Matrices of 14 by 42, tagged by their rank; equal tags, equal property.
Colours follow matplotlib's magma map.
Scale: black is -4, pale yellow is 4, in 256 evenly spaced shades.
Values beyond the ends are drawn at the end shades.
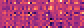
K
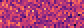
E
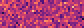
E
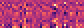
K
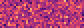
E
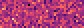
E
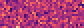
E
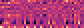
K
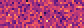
E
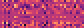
K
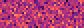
E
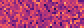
E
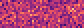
E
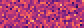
E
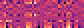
K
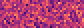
E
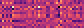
K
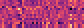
K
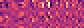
K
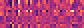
K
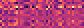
K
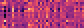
K
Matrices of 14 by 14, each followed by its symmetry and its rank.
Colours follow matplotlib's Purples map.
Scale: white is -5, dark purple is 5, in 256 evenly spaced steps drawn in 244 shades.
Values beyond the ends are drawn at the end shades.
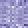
neither, rank three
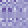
neither, rank two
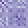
symmetric, rank three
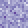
neither, full rank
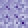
symmetric, rank three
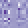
neither, rank two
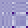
symmetric, rank one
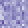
neither, rank three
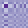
symmetric, rank one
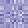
antisymmetric, rank two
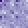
symmetric, rank three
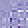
antisymmetric, rank two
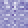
neither, rank three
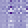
neither, rank two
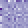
antisymmetric, rank two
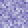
neither, full rank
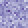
neither, full rank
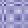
symmetric, rank one
